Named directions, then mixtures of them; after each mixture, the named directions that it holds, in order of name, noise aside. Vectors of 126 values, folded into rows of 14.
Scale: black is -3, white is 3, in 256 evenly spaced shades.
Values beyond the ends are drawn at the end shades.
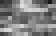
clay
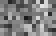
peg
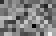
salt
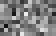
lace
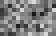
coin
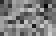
clay, coin, salt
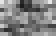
clay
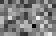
peg, salt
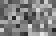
coin, lace, peg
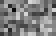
coin, lace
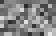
salt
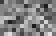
salt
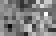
clay, peg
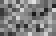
coin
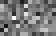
lace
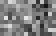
peg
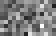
coin, peg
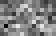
clay, lace, salt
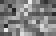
clay, coin, lace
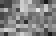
clay, salt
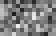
coin, lace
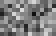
coin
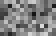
coin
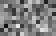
lace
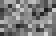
coin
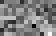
lace, salt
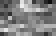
clay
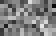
coin, lace, salt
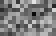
coin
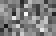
lace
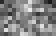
clay, coin, lace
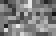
clay, lace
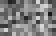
clay, lace, peg
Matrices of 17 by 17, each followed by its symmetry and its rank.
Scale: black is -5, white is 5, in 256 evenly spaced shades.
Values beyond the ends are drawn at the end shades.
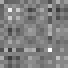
symmetric, rank two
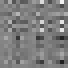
neither, rank two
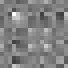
symmetric, rank two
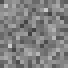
symmetric, full rank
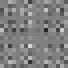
antisymmetric, rank two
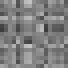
antisymmetric, rank two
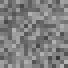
symmetric, full rank
